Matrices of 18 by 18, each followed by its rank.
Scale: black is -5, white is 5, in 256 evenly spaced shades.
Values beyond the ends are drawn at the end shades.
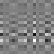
one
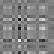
one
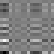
one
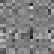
three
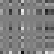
one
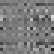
three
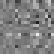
three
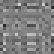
three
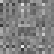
three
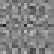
three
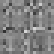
three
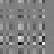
one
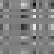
one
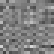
three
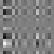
one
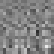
three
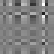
one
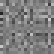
three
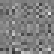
three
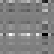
one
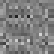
three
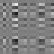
one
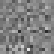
three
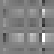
one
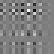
one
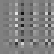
one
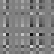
one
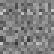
three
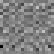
three
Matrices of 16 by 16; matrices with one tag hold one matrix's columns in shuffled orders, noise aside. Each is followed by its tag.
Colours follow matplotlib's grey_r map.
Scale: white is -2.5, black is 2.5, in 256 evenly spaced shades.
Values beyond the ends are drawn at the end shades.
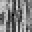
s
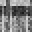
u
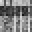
u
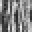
s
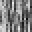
s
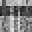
u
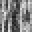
s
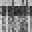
u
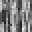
s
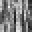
s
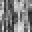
s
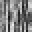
s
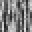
s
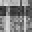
u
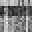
u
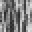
s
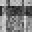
u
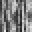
s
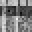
u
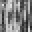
s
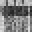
u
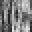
s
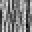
s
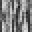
s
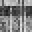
u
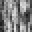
s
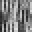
s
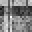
u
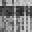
u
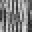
s
